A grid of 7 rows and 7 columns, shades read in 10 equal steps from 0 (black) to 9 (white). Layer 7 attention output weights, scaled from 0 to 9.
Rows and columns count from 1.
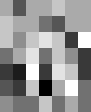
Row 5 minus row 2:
-5 -5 3 -2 5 1 -4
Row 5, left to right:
2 1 9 2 8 7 2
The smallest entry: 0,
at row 6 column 4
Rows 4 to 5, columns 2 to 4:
6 8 4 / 1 9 2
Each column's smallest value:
2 1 4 0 3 2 2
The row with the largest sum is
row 3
